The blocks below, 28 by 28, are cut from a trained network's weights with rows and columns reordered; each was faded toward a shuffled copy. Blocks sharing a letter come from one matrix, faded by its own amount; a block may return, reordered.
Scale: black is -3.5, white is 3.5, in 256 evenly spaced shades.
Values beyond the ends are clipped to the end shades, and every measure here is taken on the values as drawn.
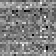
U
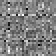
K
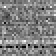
U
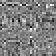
K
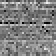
U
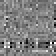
K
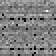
U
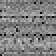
U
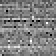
U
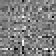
K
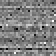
U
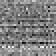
U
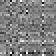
K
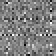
K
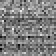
U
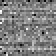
U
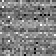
U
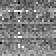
U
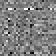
K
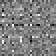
K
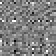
K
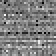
U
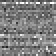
U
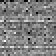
U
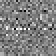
K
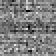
U
